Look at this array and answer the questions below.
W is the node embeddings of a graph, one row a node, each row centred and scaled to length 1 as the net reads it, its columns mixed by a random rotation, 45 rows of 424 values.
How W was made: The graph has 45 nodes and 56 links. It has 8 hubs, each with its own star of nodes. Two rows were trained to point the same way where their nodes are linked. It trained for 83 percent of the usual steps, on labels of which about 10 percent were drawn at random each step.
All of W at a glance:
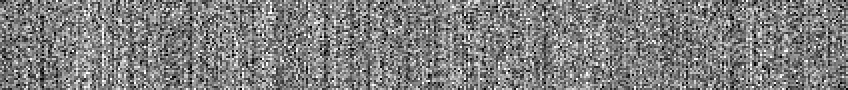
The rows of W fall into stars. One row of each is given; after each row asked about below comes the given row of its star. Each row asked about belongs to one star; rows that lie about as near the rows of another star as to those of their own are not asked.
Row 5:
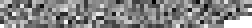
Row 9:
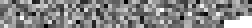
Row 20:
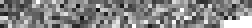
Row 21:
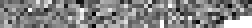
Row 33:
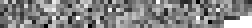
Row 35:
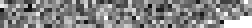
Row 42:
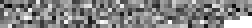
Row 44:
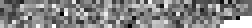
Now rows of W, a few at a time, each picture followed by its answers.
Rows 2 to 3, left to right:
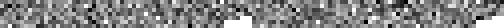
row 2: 42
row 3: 5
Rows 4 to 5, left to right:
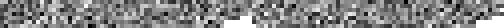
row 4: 33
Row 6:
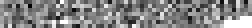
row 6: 20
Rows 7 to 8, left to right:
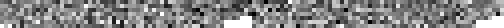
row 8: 35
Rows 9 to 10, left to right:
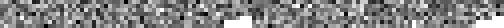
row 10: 44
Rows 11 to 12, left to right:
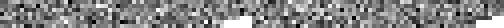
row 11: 20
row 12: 33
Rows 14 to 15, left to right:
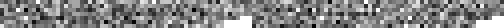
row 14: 44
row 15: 5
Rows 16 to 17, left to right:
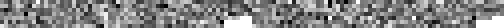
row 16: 21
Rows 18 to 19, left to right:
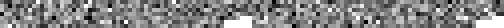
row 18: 42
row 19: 21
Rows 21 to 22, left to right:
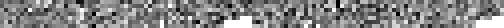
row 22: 20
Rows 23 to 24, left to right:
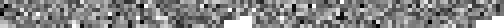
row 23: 9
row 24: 42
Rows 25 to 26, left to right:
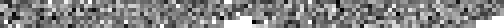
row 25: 42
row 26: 21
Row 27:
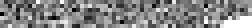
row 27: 20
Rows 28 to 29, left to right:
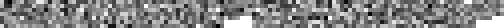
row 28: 21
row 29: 35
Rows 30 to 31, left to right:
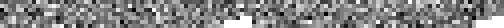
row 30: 44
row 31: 21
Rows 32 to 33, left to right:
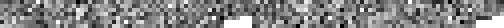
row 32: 21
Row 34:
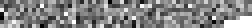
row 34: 9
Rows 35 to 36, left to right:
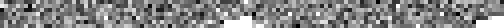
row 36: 9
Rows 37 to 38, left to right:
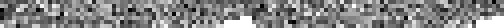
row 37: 44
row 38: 44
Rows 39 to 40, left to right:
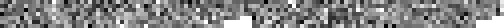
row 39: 33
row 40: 35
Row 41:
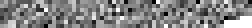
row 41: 5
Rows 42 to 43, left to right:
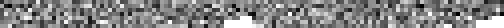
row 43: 9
